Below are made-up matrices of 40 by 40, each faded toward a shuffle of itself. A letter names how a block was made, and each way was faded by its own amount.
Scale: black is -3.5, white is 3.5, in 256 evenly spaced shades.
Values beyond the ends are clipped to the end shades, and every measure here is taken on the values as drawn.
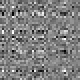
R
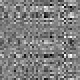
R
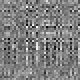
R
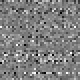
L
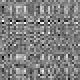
R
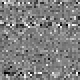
L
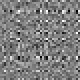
R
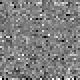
L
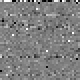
L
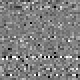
L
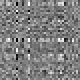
R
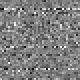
L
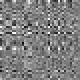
R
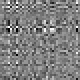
R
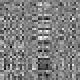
R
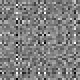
R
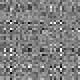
R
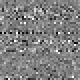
L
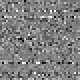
L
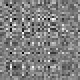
R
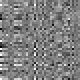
R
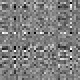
R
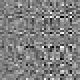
R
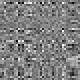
R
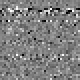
L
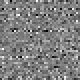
L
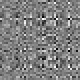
R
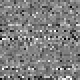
L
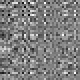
R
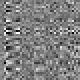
R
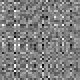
R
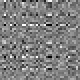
R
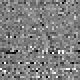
L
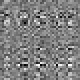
R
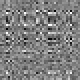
R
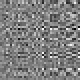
R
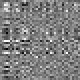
R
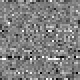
L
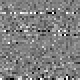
L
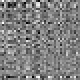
R
